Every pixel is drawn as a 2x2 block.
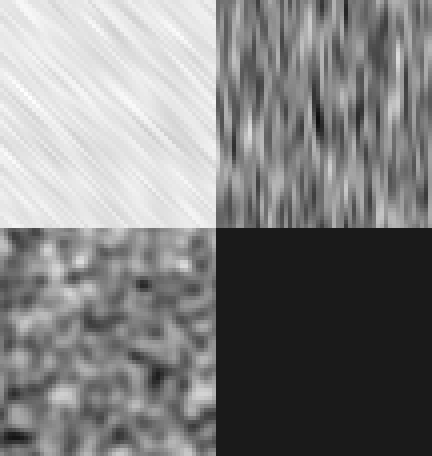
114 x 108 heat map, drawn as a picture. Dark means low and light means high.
The table splits into 2 rows of 2 panels. Panel 1,1: very high, slanting down to the right, faint in contrast. Panel 1,2: middling, streaked downward, strong in contrast. Panel 2,1: middling, blotchy, strong in contrast. Panel 2,2: very low, flat.
